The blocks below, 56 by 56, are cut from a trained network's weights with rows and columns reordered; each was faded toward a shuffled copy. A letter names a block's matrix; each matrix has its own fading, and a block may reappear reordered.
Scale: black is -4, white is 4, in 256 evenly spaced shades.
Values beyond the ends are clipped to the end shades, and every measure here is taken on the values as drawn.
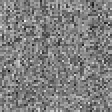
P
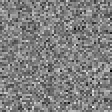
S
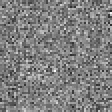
P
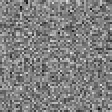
S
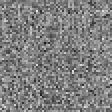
P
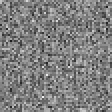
P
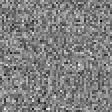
S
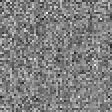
P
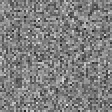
P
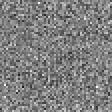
S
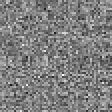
S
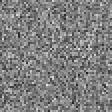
P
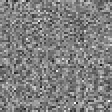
S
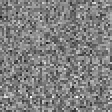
P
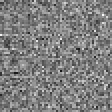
S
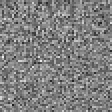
P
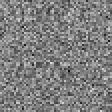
S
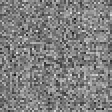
P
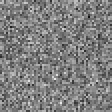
P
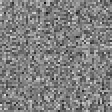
P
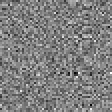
S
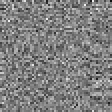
S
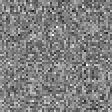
S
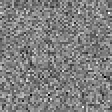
S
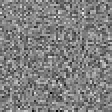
S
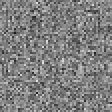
P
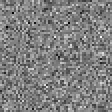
S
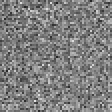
P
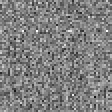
P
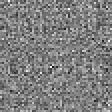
S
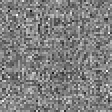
S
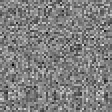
S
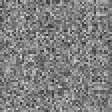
P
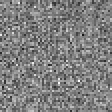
S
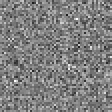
S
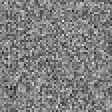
P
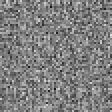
P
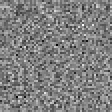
S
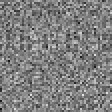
S
